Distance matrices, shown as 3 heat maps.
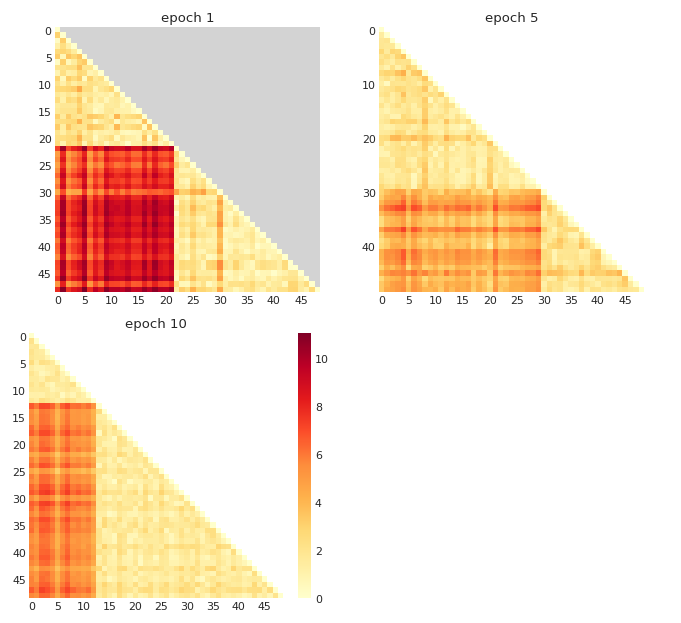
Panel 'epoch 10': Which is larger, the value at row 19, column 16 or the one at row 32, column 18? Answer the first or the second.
the second
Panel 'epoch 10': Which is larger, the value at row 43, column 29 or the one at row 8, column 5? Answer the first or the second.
the first
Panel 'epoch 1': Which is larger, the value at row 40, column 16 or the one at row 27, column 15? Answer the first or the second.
the first
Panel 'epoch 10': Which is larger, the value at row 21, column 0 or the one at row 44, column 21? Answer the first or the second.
the first
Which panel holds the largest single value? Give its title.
epoch 1
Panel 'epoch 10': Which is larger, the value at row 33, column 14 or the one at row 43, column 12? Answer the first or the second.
the second
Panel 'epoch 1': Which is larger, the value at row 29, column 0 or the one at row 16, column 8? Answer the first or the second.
the first
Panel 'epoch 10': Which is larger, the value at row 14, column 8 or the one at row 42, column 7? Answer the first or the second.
the second
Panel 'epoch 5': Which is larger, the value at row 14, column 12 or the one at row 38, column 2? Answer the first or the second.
the second
